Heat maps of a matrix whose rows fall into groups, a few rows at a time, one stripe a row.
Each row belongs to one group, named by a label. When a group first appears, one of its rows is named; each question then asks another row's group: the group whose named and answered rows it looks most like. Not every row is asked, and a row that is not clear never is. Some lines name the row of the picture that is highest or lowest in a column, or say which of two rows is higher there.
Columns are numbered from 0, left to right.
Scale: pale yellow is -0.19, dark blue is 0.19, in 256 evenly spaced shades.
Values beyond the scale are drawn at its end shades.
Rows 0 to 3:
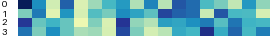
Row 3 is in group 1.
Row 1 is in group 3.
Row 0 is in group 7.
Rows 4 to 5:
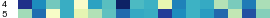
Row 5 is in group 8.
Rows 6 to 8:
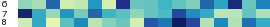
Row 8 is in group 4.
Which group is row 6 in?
1
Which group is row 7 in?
7
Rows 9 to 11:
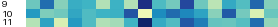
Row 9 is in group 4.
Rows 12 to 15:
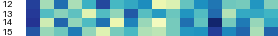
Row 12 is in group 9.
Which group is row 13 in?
7
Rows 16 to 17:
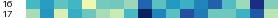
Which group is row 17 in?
4
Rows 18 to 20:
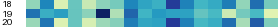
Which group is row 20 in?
8
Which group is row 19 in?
7
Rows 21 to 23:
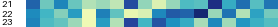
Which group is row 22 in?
3
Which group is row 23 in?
7
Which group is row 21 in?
1
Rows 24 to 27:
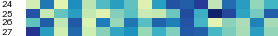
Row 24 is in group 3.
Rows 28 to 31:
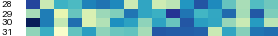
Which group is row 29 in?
8
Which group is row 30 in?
7
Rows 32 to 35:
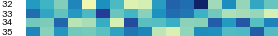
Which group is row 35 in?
9
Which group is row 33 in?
7
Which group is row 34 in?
1
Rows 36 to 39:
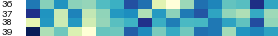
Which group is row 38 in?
8
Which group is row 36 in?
9
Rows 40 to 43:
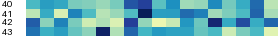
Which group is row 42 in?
1
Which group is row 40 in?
8
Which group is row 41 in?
4
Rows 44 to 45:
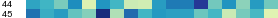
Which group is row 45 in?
7
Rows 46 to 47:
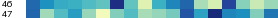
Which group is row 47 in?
1
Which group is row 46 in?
3
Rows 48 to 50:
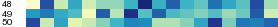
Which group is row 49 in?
7
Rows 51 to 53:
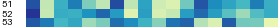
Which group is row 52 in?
9
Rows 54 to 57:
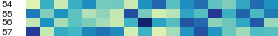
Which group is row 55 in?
1
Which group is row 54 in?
4
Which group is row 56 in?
4
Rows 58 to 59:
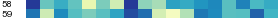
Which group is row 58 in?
1
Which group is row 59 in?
9
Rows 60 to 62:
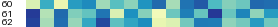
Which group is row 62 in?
9
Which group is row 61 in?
1
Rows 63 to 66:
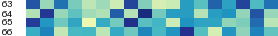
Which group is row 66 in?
4
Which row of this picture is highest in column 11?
66
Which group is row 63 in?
1
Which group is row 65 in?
7
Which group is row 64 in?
8
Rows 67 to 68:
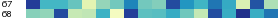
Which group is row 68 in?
1
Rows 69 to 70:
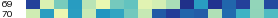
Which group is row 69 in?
1
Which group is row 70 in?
3
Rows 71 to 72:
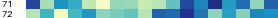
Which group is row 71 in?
1
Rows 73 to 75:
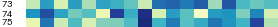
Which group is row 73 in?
3
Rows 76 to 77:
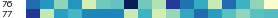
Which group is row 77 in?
9
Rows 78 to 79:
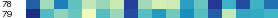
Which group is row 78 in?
1
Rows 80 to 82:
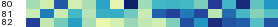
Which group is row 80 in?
1
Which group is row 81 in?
3
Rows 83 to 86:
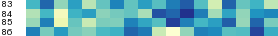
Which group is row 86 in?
9
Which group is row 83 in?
3
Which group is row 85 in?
8
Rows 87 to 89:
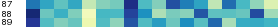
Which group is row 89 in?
7
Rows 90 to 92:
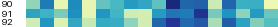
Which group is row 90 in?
3
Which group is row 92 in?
3
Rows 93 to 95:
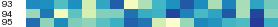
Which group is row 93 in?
3
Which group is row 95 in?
9
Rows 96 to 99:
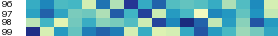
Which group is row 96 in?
7
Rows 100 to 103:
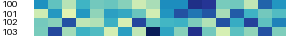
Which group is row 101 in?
3
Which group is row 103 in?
4
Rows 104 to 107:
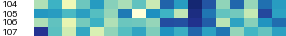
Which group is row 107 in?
7
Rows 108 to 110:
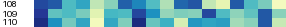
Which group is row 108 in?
3
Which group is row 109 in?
9
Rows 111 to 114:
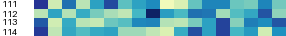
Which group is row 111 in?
9
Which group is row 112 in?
4
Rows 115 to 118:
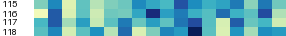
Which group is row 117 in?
3
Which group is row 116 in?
8
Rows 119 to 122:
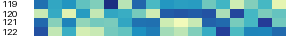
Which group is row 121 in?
9
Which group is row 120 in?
3
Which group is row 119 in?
7
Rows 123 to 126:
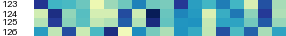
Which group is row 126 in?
1
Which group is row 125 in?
8
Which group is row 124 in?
8
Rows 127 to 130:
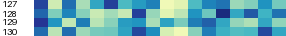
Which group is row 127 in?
9
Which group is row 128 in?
1
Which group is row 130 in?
9
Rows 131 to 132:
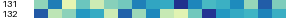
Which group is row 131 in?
8
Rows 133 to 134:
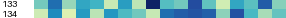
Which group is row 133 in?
4
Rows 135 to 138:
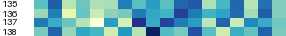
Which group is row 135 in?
8
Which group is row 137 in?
7
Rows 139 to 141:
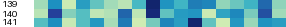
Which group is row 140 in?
8
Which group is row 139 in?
4
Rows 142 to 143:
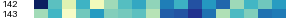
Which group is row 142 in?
7
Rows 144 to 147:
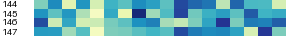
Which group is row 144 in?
3
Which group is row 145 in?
1
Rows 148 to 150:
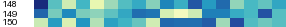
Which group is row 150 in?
3
